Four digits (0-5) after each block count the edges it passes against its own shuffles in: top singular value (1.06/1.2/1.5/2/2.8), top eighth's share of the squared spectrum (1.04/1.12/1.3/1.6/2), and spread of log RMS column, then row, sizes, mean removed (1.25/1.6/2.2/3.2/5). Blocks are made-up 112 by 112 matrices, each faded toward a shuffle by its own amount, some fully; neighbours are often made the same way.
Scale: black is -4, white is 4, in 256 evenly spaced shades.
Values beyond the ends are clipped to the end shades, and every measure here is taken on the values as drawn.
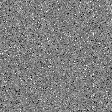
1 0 1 0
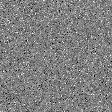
1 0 0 0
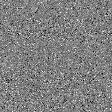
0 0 0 2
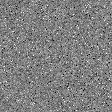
0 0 0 0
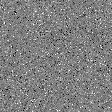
2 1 0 0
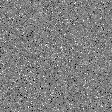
2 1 0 0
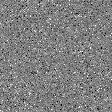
3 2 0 0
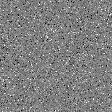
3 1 0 0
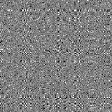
5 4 3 3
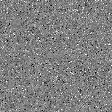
3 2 0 1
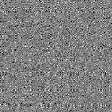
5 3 2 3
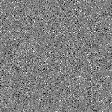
4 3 1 2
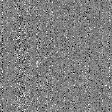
2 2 3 0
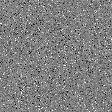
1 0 1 0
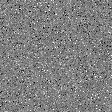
0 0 0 0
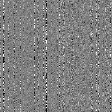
3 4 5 0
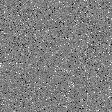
0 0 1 0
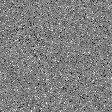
2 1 0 0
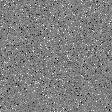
0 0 0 0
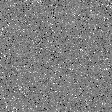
1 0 0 0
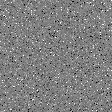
1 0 0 0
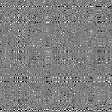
5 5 2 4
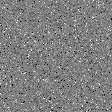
2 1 0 0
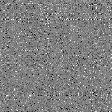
4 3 1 2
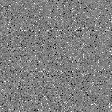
4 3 1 2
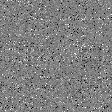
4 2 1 2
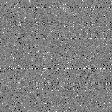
4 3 2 2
